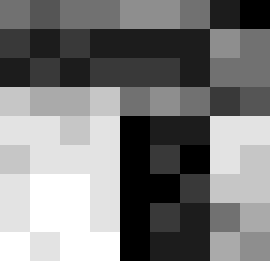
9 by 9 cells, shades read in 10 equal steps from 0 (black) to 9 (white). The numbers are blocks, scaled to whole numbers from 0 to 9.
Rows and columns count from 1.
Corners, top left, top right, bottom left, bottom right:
4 0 9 5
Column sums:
54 54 55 55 12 19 15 45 44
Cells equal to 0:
8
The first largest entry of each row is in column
5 8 8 1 1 2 2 2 1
